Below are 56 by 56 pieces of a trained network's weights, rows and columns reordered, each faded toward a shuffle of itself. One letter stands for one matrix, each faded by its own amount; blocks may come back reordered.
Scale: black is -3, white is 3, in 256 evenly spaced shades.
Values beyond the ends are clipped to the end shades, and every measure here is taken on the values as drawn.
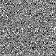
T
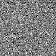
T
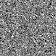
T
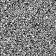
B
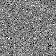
T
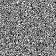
B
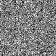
B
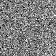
B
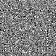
T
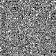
T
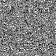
T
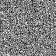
B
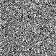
B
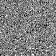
T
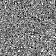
T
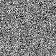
B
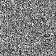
B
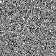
T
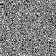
T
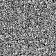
B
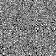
T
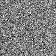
B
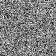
B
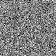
B
